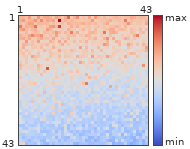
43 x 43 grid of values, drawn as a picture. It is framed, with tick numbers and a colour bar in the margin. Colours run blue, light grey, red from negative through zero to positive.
Odd rows or columns: none. Stripes: none. Average level on the scale: 50%. Slope: up to the top. Grain: fine.
